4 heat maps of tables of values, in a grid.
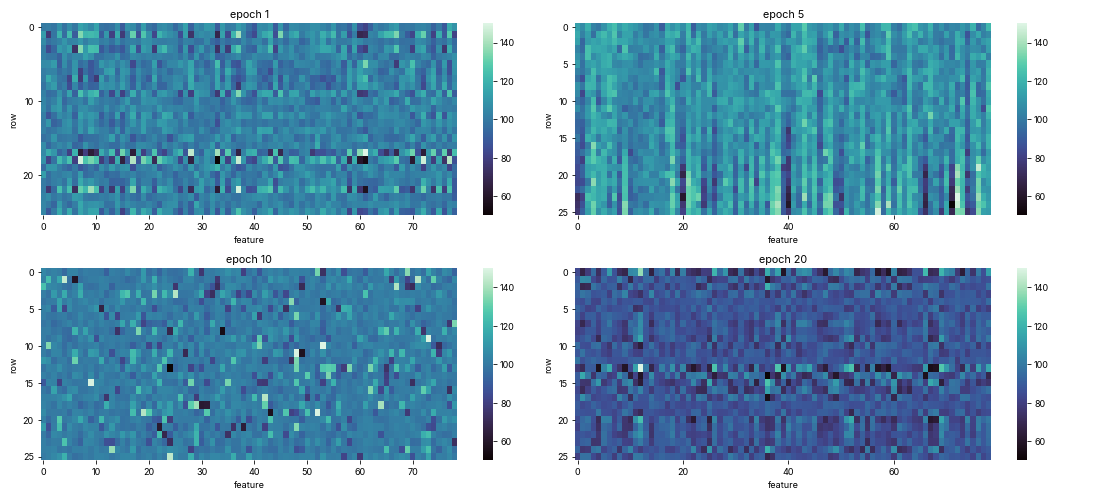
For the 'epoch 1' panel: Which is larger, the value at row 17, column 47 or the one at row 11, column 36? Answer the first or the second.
the second
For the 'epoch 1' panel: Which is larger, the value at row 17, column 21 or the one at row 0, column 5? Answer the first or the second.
the first
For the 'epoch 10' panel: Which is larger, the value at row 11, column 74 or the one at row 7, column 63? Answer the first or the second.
the first
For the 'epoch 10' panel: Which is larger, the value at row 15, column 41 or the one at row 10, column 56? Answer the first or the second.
the second
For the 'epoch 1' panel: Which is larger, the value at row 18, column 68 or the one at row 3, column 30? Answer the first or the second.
the second
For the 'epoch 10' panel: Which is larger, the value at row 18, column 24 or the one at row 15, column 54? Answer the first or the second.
the first
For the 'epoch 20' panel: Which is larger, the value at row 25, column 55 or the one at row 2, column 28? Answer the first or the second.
the second
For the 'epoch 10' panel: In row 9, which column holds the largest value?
73
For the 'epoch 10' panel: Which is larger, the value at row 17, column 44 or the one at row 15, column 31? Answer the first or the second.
the first
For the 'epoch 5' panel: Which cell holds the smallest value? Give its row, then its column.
24, 71
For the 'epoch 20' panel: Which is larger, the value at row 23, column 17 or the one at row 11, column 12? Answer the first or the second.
the first
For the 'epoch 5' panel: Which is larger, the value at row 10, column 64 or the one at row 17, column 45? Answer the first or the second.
the second
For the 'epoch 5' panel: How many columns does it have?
79
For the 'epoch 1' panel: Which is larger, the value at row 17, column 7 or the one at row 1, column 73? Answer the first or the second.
the second
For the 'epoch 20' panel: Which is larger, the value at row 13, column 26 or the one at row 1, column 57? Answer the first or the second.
the first
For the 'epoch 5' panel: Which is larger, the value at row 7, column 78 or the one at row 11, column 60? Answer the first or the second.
the first
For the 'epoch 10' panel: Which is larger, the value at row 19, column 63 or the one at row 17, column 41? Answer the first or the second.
the second
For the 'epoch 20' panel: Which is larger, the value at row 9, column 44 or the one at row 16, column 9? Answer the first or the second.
the first
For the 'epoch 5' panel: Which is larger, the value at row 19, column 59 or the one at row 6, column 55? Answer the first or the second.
the first
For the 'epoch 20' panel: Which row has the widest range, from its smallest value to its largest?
13
